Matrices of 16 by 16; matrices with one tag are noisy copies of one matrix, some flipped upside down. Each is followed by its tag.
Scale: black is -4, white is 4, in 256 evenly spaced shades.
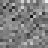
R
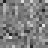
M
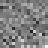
R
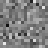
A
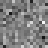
M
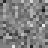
M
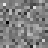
A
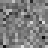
M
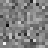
A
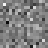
A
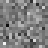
A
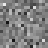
A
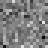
M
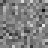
M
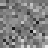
R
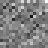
R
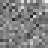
R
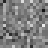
M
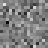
A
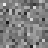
A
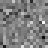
M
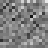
R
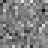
M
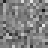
M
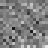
R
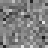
M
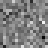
M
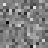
A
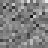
R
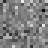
M
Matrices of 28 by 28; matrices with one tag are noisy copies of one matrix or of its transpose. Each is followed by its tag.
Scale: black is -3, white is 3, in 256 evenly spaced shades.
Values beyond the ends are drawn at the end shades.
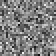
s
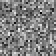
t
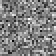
t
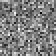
t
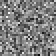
s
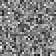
s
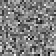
s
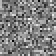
t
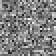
t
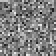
t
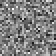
s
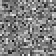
t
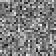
t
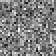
t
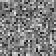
t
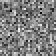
t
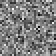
s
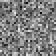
t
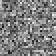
t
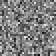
s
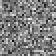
t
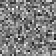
s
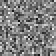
s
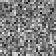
t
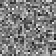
s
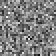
s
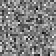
s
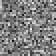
t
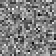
s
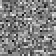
t
